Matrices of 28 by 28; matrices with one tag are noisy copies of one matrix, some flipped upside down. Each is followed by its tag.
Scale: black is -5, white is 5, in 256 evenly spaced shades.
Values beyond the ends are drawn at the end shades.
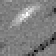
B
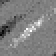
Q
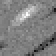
B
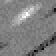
B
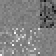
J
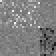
J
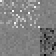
J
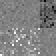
J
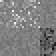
J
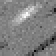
B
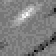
B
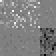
J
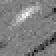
B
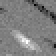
B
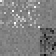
J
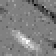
B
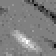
B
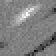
B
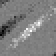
Q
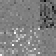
J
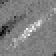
Q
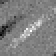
Q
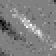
Q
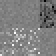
J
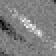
Q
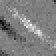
Q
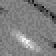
B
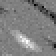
B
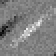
Q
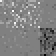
J
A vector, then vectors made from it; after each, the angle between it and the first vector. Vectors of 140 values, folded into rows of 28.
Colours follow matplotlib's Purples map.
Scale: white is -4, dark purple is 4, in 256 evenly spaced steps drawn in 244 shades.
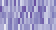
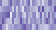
orthogonal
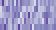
nearly opposite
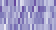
nearly parallel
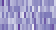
partly opposed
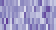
partly opposed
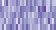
partly aligned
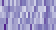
nearly opposite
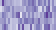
partly opposed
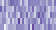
partly aligned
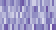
partly opposed
